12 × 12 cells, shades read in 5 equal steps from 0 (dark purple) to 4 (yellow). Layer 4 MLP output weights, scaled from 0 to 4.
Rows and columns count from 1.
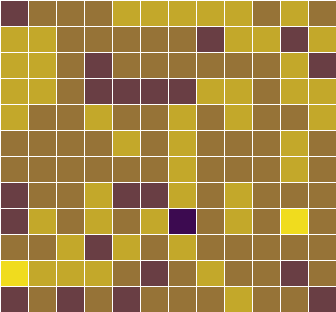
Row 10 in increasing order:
1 2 2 2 2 2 2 2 2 3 3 3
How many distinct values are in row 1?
3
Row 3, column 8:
2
